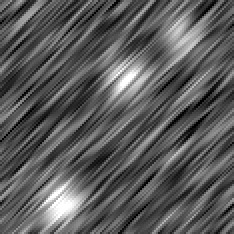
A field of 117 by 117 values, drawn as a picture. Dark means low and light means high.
Odd rows or columns: none. Grain: diagonal, up to the right. Slope: none. Bumps: three. Ninth with the highest average: bottom left.
